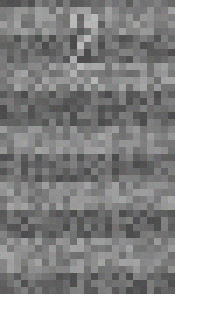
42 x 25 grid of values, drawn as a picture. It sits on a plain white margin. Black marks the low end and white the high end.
Slope: none. Roughest part: top middle. Stripes: horizontal, repeating 5 times. Odd patch: rougher, in the top middle.
